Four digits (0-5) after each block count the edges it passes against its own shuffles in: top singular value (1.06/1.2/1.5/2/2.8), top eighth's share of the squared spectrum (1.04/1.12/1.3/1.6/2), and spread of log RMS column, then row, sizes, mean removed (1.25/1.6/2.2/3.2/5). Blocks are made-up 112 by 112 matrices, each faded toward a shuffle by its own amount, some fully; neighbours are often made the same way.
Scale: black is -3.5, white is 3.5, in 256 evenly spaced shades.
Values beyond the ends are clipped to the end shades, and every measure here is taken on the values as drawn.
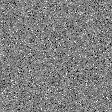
0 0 0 0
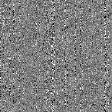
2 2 4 0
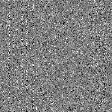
1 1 3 0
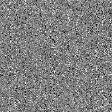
1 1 3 0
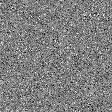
0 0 0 0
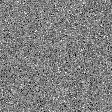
0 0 0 0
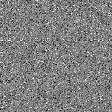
3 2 1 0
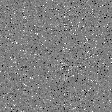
3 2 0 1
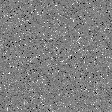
2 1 0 0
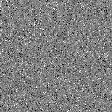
3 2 1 0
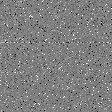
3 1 0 0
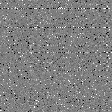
4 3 0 2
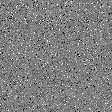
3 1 0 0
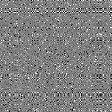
5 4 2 3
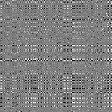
5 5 4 4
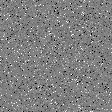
0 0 0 0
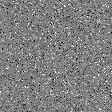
0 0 0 0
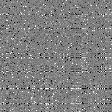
5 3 2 2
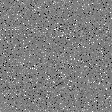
3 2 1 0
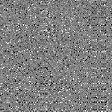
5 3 1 2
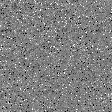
2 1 0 0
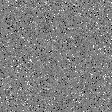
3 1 0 0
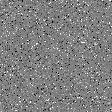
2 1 0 0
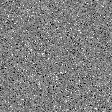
0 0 0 0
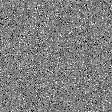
2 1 0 0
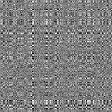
5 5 4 4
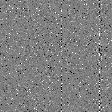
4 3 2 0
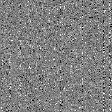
2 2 3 0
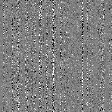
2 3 4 0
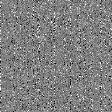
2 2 3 0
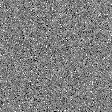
0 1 1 0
